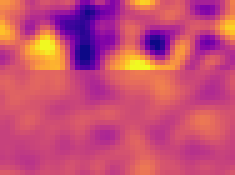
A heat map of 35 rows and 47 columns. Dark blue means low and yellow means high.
Histogram: heavy tails on both sides. Slope: none. Calmest part: bottom left. Average level on the scale: 50%. Seam: horizontal, 40% of the way down, the bottom part calmer.
